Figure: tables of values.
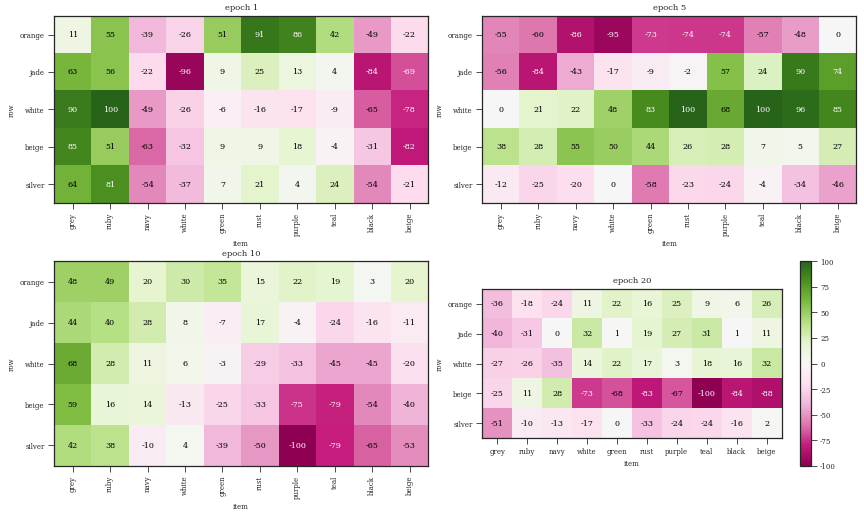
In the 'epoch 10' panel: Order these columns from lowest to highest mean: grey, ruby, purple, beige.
purple, beige, ruby, grey
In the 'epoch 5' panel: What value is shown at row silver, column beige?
-46
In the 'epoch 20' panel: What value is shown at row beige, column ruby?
11
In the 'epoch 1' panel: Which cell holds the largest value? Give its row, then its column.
white, ruby
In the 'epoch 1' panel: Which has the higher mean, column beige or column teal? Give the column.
teal
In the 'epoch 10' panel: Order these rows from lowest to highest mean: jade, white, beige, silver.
silver, beige, white, jade
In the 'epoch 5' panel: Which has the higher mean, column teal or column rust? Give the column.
teal
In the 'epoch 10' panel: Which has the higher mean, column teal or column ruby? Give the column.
ruby
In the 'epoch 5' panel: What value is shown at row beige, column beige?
27
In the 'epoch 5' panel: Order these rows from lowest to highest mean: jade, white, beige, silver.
silver, jade, beige, white
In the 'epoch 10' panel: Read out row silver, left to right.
42 38 -10 4 -39 -50 -100 -79 -65 -53
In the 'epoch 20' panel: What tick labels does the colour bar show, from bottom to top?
-100, -75, -50, -25, 0, 25, 50, 75, 100
